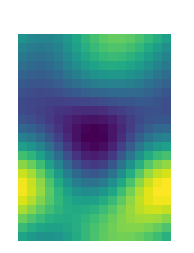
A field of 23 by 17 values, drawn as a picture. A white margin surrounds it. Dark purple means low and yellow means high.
Ninth with the lowest average: centre. Lone odd cells: none. Stripes: none. Ninth with the highest average: bottom right.
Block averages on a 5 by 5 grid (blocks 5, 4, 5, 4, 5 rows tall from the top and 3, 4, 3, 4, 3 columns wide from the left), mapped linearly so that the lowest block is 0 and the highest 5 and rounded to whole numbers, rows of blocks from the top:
22333 / 11121 / 21012 / 53235 / 43445
